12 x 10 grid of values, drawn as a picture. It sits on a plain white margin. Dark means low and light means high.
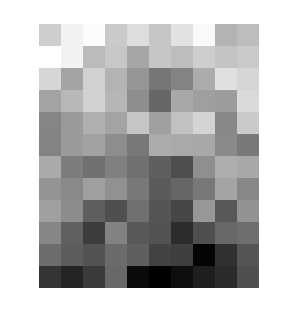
Slope: up to the top. Ninth with the highest average: top left. Stripes: none. Ninth with the lowest average: bottom middle.
